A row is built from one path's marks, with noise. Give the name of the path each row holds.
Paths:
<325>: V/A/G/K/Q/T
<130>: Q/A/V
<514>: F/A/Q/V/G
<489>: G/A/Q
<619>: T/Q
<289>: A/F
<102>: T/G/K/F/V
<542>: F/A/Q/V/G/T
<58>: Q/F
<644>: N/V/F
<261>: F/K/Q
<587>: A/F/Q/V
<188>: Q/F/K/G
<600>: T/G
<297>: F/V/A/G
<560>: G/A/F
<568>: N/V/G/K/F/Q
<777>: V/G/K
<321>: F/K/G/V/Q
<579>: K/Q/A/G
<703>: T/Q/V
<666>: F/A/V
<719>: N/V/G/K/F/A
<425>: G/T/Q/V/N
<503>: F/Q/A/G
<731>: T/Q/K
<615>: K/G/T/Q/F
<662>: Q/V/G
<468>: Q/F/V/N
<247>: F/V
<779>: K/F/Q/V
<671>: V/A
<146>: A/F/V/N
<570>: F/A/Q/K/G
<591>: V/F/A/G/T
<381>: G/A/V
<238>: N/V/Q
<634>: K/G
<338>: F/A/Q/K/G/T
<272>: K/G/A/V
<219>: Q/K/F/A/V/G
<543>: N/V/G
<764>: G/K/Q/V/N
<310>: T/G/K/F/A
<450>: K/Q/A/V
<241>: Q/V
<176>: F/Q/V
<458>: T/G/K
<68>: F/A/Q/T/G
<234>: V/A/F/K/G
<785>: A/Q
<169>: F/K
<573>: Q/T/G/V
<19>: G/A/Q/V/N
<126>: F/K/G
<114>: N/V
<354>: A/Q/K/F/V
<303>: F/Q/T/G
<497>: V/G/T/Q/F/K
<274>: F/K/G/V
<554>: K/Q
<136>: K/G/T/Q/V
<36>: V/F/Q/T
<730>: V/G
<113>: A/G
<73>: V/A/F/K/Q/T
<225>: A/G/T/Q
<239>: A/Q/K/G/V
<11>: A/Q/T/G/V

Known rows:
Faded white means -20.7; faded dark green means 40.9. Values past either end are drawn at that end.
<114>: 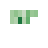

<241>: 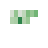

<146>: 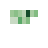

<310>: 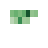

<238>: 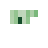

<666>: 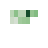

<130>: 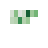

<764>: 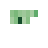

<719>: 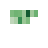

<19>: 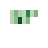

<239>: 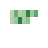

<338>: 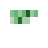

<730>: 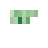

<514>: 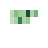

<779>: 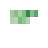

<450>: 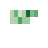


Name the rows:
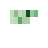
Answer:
<587>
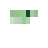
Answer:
<289>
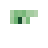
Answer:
<600>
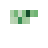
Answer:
<73>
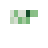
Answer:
<671>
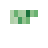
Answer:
<272>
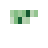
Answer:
<68>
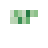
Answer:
<381>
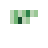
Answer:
<225>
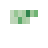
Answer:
<176>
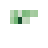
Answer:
<619>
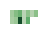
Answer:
<543>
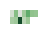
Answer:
<703>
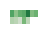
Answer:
<169>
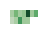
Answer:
<219>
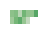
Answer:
<554>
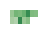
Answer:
<102>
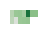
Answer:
<247>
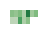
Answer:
<644>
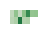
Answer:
<36>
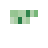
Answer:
<468>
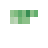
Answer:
<274>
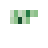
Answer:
<11>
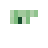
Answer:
<425>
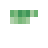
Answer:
<126>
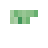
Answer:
<777>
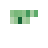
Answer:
<568>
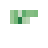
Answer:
<731>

